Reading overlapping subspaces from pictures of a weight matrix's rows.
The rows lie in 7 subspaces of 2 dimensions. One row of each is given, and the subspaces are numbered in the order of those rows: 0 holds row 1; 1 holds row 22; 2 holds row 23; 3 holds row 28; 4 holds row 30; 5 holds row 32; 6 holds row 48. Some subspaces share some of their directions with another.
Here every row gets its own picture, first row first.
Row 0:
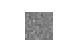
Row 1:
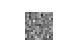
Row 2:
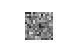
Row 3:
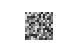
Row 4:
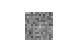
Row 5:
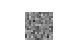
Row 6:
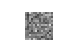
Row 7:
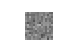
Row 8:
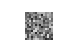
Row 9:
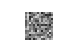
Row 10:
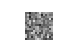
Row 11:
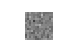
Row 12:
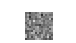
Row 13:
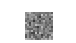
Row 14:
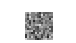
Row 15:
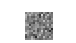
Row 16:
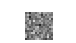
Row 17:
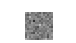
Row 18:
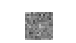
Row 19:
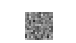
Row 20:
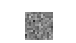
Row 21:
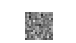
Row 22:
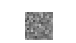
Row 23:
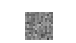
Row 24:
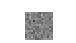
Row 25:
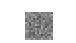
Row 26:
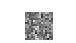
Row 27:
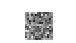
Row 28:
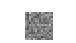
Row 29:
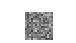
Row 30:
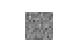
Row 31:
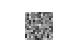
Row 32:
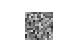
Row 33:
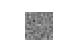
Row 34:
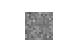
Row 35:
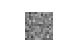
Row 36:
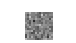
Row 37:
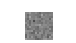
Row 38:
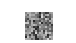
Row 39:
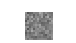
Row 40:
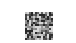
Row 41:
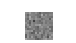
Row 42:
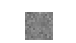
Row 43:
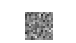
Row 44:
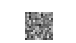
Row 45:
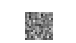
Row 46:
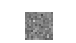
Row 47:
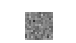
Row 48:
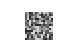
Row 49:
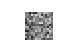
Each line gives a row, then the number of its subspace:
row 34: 1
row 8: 3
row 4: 6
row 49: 5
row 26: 2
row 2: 6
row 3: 0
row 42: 1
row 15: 0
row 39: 1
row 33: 2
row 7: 2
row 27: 5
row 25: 4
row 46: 3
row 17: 0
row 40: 6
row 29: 3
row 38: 2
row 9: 3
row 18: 6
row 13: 4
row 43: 0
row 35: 5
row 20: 5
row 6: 3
